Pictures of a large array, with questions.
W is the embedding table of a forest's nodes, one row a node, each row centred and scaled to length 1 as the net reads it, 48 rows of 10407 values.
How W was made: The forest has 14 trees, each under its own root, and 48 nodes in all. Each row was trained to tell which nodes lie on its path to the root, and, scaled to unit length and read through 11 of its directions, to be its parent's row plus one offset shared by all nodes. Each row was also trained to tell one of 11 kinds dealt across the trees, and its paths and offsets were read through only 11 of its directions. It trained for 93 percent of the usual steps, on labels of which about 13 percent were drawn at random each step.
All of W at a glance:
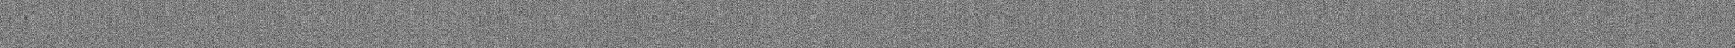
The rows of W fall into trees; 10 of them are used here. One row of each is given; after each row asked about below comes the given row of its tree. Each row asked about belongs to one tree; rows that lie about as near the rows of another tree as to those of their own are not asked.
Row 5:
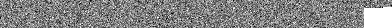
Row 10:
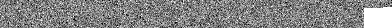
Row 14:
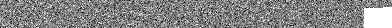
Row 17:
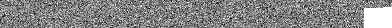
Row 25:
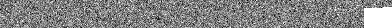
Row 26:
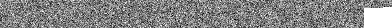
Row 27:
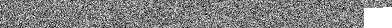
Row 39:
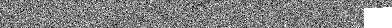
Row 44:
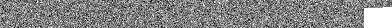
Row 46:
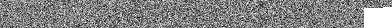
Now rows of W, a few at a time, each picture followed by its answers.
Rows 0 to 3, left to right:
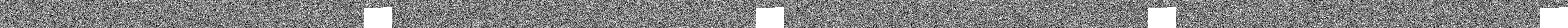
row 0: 14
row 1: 27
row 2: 26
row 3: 46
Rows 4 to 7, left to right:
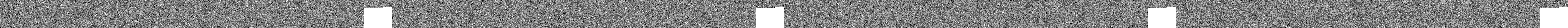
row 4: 27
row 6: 25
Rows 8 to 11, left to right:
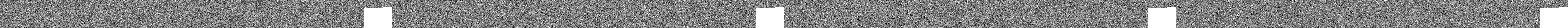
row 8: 39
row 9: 39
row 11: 44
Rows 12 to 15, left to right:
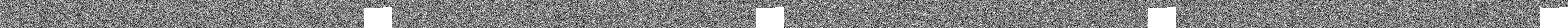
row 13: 5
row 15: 39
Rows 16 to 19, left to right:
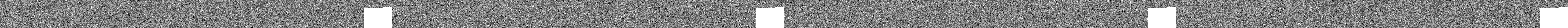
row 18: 25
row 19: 17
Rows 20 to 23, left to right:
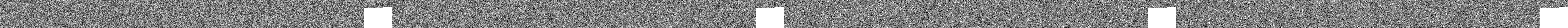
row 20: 44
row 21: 25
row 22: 17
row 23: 26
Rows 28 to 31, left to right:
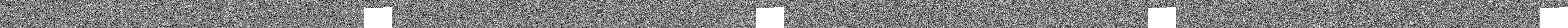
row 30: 44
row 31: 14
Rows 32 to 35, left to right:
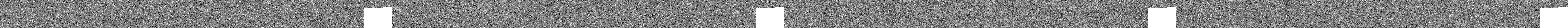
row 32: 39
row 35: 44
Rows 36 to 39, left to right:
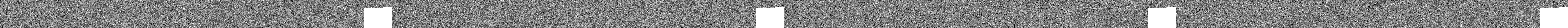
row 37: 27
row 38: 25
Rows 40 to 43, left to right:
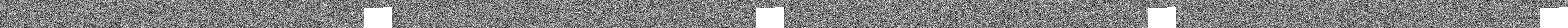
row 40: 10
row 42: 5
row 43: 5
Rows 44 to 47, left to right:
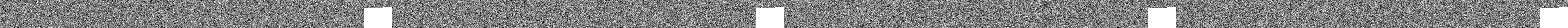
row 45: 26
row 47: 5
